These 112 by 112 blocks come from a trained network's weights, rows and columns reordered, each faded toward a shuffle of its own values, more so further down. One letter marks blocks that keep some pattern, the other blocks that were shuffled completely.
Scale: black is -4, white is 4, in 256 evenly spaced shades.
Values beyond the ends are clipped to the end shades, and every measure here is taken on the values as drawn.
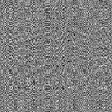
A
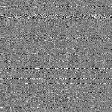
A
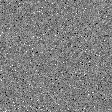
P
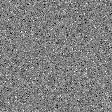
P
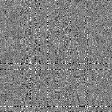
A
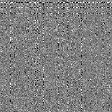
A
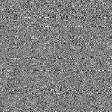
A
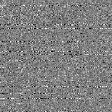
A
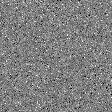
P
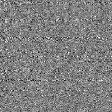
A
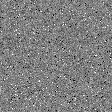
P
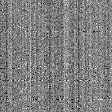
A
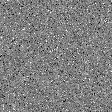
P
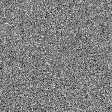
P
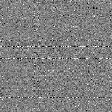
A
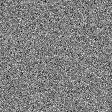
P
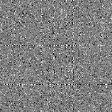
A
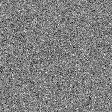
P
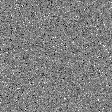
P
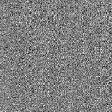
A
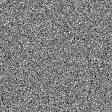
P
